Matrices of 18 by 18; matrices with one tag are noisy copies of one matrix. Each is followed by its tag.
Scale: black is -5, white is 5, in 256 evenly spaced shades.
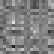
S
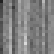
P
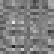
S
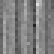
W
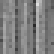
W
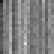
P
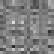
S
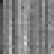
P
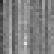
P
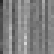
P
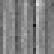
W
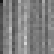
P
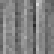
W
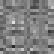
S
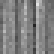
W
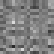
S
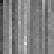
P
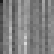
P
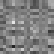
S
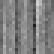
W
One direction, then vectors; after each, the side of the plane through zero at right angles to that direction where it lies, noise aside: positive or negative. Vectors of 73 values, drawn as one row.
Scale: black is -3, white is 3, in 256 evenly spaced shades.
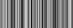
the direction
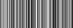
positive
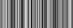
positive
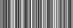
negative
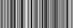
positive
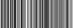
positive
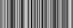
positive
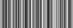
negative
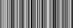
positive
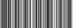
negative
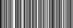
negative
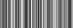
negative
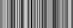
positive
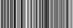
positive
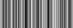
negative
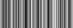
negative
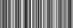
negative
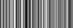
negative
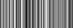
negative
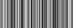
positive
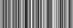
negative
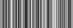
negative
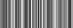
negative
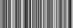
negative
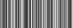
negative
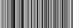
positive
